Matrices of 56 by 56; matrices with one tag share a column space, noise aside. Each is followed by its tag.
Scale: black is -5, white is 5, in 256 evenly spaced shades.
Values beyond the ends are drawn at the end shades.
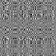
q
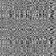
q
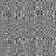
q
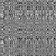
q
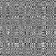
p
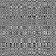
p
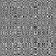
p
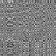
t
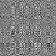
p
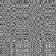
t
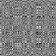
p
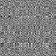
p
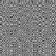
t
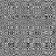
p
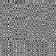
t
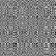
p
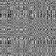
q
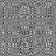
p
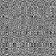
p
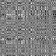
q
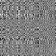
q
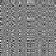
t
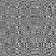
p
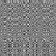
t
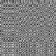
t
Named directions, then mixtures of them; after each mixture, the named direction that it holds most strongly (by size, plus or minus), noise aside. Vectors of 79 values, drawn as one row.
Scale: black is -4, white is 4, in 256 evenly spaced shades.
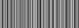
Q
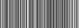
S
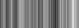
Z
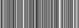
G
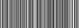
S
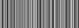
Q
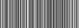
S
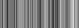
Z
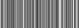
G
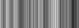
Z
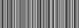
Q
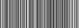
S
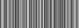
Q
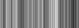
Z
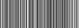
S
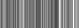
G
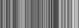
Z
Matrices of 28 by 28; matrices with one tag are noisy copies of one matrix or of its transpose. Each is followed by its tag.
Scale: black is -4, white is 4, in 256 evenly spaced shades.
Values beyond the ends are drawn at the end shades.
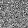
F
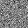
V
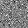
V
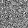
F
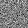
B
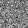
F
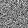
B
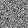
V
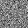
V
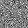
V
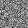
V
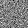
B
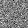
B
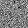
V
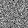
B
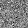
F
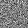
B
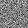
B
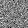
B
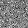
F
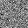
V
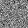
V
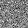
F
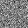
V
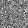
F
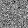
V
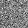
F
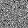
V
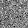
F
